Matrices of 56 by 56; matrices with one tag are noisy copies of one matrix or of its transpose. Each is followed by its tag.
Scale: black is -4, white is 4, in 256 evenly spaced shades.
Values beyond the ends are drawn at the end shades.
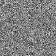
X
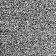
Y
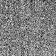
Y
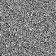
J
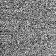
Y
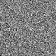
J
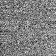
Y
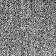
Y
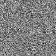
X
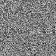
X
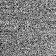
Y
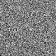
J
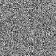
X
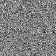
X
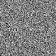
J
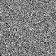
J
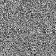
X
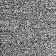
Y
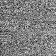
Y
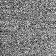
Y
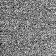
Y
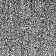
Y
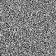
J
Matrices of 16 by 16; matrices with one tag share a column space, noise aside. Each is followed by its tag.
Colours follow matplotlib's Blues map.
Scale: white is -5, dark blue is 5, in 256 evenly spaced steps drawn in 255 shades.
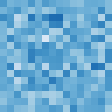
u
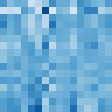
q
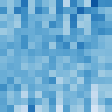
q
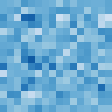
u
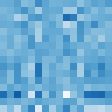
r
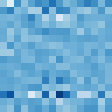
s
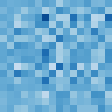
u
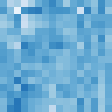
q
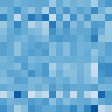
r
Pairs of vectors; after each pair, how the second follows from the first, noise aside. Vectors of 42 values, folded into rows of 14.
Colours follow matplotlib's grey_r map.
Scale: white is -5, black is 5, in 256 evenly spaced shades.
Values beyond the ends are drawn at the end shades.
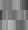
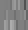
partly zeroed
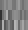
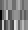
scaled up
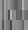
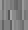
shrunk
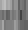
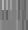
partly zeroed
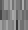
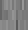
shrunk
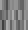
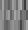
reversed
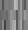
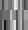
scaled up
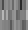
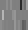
partly zeroed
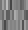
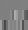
partly zeroed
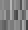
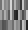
scaled up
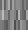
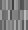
reversed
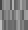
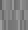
shrunk
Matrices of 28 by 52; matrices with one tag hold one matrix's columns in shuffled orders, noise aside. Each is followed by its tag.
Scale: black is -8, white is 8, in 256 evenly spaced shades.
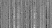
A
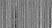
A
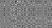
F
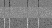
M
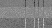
M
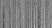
A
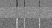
M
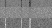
M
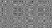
F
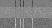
M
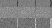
M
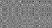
F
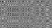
F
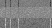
M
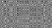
F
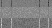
M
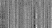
A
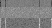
M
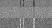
M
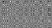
F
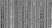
A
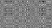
F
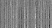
A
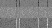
M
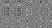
F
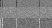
M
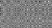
F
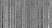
A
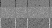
M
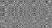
F
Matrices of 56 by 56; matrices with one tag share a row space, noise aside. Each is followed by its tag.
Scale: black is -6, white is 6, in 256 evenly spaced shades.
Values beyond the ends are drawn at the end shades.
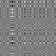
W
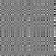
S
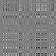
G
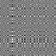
W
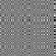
S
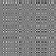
G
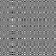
W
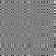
S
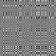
G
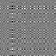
W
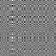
W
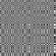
S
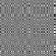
S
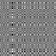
W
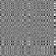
S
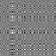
W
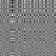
W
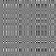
G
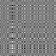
W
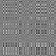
G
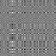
W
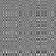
G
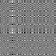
W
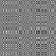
G
